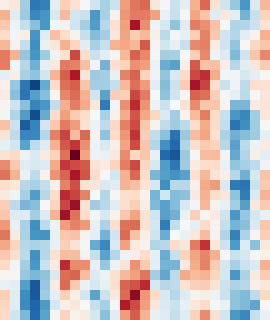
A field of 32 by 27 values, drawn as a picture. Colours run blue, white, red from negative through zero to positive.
Slope: none. Grain: streaks running down. Stripes: upright, repeating 4 times.
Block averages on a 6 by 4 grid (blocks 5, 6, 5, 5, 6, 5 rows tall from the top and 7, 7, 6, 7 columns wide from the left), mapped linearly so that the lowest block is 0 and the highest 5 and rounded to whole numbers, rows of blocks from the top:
1 3 3 3
1 4 3 3
2 5 1 1
3 5 0 2
2 3 2 2
0 4 3 1
